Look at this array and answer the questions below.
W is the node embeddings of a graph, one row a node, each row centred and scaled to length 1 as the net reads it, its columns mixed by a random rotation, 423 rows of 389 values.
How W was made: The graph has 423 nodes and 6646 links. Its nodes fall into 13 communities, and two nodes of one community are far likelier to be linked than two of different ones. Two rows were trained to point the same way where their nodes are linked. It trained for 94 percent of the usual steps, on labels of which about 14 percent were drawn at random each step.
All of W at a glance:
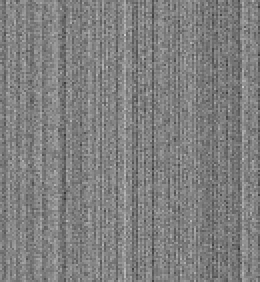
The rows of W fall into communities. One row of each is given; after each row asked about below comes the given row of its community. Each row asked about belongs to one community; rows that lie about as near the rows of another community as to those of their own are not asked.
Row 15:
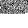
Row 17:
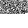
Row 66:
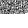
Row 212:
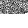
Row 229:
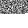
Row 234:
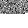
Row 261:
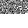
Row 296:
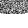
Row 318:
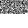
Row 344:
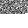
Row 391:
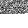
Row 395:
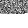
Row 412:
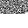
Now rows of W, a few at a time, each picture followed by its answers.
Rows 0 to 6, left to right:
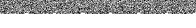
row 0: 66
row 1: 261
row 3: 212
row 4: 261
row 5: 15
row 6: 15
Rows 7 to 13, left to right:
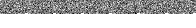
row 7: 296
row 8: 391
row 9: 344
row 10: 229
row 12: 395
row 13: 296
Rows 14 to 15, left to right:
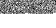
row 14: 15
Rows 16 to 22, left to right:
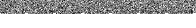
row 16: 296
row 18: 15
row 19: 66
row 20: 318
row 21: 296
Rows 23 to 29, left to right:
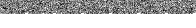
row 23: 17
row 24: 66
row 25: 234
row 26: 318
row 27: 66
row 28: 296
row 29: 318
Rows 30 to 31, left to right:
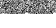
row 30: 17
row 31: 17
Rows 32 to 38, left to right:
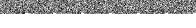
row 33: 17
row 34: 17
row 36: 15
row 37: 212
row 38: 318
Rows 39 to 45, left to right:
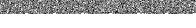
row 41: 261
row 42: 412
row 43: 391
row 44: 318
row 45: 344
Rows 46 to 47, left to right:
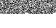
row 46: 234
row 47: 318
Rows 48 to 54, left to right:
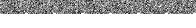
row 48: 296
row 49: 229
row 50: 17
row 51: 296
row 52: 261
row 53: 261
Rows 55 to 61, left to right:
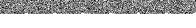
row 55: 229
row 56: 234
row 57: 261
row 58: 17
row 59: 234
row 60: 15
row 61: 412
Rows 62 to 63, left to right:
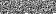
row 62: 296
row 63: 296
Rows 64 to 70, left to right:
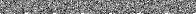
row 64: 212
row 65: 212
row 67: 395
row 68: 395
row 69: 66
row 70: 412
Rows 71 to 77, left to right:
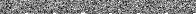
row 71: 234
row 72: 17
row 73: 15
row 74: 66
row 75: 412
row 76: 412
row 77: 344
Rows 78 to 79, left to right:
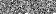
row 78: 344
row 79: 17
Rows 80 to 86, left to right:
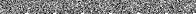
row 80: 344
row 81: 395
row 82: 344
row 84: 234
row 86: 17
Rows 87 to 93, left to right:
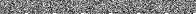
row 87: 66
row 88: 318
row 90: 229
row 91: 261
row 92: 296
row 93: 395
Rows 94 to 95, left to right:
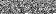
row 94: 318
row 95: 15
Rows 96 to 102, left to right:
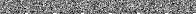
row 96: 261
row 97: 391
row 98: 261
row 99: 391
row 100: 17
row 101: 391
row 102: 66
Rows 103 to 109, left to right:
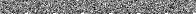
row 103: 261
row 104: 391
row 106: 395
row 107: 296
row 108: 261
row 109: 17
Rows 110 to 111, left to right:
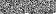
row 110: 412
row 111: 212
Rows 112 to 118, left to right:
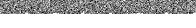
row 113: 229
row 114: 395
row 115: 261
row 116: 15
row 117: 15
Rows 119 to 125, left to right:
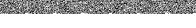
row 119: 212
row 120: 318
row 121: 261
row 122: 212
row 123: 234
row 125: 412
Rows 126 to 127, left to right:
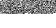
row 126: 318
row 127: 318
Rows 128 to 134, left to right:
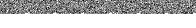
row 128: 391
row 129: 229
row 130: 212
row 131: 234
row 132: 318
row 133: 234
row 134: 229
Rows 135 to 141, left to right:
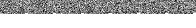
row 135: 212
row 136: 391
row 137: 229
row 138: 15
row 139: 261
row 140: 261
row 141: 234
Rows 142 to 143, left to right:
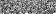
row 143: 395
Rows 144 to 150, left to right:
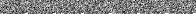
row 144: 212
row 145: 344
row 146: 318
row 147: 391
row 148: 318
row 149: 296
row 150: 296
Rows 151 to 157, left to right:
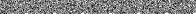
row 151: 344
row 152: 344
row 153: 234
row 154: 318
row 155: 318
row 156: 229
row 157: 391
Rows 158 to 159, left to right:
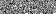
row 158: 391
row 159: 229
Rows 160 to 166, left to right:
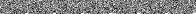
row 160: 395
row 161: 261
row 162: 344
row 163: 318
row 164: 318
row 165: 391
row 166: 229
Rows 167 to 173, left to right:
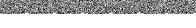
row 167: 17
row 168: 234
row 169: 261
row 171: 15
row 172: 412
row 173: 296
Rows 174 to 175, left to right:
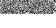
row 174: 15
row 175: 344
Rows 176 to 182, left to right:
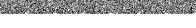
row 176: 15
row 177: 17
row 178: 296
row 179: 296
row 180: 395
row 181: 15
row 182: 212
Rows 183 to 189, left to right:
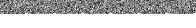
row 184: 15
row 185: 296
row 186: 234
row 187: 66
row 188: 15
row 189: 395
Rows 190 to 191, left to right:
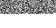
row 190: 412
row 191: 318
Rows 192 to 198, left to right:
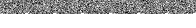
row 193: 66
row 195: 15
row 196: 261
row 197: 395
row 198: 412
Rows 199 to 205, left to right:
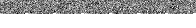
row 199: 261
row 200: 212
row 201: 234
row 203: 15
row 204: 296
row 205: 234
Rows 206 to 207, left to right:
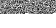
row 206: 344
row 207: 261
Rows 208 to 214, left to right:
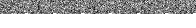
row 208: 344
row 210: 212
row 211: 296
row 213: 66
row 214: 395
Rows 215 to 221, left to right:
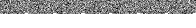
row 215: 296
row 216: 234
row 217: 66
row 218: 296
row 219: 296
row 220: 212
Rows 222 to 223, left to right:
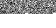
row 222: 344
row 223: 318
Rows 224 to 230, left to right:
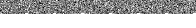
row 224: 229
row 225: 234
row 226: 318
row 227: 296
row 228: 412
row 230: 234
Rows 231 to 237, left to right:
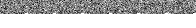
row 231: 66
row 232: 318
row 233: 15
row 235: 212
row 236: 234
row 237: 391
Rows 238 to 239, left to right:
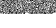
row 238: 395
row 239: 234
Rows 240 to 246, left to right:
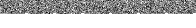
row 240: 17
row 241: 66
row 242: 66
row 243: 296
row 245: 234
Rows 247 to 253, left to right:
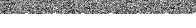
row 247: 234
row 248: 318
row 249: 395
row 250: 66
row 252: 234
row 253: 66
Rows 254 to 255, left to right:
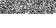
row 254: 412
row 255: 391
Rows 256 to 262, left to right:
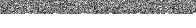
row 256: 344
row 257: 395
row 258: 234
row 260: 344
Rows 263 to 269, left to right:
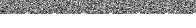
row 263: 344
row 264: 212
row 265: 15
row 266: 234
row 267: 66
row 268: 261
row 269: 391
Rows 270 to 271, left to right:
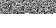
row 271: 296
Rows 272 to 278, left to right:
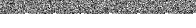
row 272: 344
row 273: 395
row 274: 395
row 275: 212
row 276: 391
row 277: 344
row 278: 395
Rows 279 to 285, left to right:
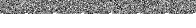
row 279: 412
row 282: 344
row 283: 229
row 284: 412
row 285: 296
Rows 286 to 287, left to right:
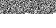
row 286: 15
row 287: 395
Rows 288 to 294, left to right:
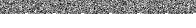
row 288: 229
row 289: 395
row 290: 234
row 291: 395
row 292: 412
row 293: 318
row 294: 234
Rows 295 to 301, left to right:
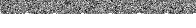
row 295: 15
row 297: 391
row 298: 412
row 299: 15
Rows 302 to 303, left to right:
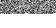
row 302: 296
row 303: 229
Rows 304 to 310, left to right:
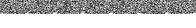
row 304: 395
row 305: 318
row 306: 318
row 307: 234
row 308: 66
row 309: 261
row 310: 15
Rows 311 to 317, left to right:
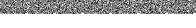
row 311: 212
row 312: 344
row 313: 15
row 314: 344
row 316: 234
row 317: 17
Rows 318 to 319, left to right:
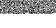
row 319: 296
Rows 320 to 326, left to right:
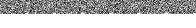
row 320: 344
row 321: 17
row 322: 318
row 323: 229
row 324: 17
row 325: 15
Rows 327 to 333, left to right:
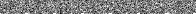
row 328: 391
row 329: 66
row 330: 318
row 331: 344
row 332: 344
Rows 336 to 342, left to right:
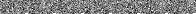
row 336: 318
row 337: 66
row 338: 15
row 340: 296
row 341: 234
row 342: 412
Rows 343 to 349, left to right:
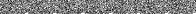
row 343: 344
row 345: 17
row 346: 296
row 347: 318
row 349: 234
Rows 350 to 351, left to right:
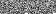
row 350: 261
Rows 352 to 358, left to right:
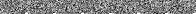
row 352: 17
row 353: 391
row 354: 234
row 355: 395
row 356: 15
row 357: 261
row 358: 318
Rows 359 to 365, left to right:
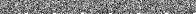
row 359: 318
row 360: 261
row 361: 318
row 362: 212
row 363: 344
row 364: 15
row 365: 212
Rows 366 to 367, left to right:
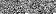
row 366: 412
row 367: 17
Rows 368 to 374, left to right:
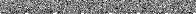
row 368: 261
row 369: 212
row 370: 229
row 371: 17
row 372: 15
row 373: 17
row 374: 391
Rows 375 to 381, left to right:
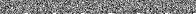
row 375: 318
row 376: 391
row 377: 344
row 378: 229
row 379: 212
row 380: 395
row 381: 412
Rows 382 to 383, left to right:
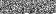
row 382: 212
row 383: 296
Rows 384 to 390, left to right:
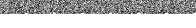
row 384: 391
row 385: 318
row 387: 15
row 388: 261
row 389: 212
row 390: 261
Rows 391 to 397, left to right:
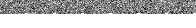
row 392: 17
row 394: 15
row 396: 17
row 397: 391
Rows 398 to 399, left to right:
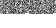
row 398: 391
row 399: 66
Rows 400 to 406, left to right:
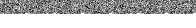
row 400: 234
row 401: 412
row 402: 412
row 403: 17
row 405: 318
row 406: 229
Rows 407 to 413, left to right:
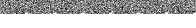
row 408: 412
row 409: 296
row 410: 261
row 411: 15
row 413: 261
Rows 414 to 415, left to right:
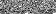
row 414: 296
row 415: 212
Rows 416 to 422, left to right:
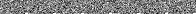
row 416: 261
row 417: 395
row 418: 412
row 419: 15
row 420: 395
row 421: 261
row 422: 15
